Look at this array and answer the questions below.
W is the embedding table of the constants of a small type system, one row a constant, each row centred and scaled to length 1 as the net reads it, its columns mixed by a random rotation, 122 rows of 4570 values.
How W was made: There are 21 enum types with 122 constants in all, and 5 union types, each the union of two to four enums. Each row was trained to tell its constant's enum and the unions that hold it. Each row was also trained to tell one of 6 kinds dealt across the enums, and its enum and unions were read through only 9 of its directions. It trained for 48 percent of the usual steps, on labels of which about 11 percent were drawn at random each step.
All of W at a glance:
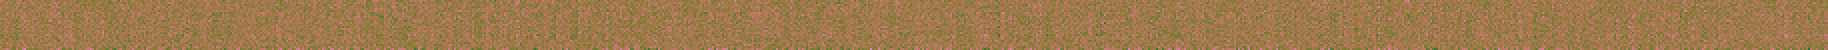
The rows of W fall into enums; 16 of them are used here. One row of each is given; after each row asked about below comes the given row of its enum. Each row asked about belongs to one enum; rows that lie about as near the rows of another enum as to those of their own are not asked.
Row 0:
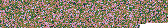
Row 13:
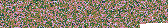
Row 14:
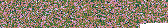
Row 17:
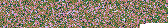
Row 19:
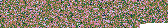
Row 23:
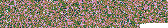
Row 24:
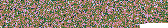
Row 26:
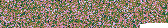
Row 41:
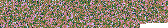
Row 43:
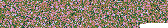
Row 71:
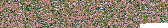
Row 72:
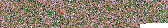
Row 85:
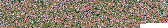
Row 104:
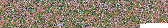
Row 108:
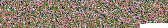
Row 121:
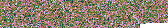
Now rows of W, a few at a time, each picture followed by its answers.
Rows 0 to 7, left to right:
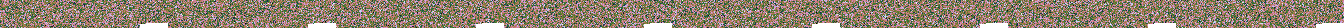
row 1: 85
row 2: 24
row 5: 14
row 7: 121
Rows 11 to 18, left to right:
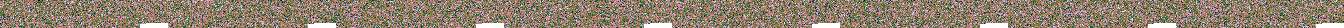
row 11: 43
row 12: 24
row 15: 121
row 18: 24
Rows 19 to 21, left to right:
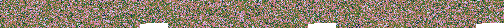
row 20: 41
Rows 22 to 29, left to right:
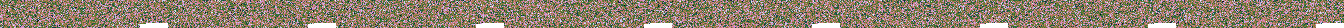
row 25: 85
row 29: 85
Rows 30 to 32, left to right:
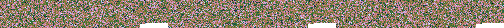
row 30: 17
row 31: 121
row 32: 41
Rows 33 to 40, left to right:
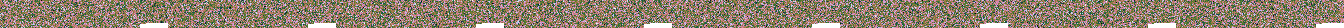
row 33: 121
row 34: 108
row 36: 41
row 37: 41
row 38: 23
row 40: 72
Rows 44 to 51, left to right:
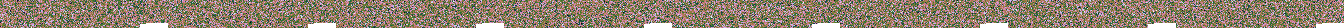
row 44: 72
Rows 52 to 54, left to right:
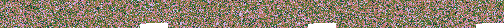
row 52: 71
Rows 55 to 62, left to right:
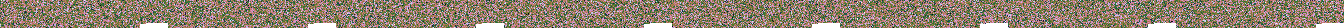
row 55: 19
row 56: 71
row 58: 108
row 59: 72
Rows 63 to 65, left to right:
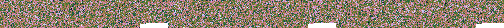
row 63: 23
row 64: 43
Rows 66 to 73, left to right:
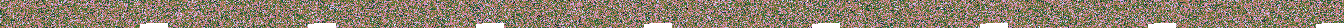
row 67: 85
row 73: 108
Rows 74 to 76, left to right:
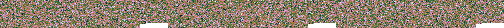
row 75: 17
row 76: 14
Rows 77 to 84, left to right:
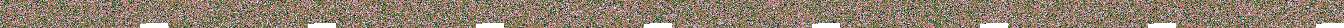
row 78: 24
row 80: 17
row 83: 19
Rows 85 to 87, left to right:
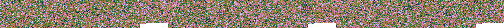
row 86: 72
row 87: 41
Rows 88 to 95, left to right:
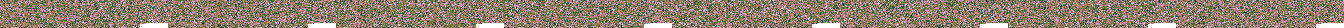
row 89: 104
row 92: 17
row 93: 108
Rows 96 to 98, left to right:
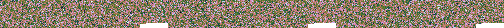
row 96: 108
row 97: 14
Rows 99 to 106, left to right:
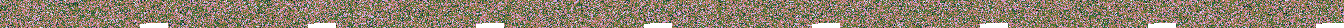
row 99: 23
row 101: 85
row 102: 23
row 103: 19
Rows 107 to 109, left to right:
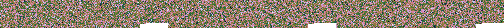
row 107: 19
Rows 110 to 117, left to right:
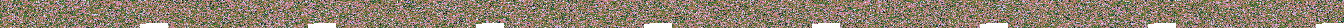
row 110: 71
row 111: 13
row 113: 121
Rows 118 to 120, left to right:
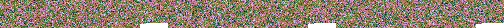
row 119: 71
